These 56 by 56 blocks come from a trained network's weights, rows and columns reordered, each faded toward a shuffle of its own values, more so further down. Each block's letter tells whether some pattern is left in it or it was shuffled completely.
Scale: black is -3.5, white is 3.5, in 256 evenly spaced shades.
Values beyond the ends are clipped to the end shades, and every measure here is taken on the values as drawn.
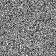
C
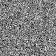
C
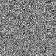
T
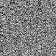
T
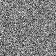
C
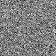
T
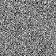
T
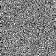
T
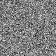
C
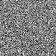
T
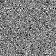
T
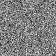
C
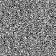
T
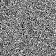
C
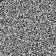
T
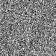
C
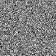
T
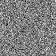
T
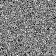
C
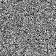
C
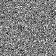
T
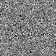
T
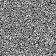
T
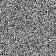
C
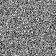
C
